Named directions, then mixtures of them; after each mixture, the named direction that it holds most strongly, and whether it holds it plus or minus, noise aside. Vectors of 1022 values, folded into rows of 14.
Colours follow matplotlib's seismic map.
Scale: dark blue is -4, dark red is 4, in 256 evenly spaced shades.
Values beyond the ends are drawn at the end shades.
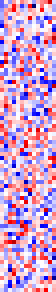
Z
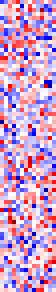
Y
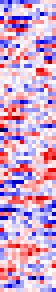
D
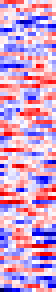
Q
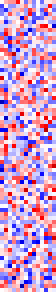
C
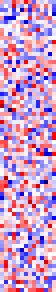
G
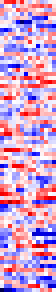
Q, plus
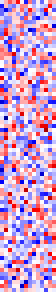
C, plus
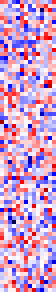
Y, minus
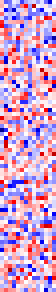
Z, minus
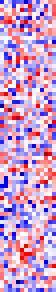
G, minus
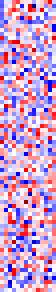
Z, plus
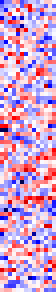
D, plus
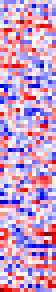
Q, minus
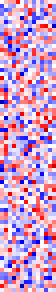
C, plus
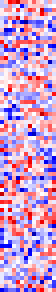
Y, plus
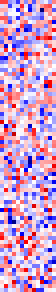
Y, minus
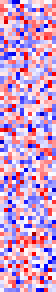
Y, minus
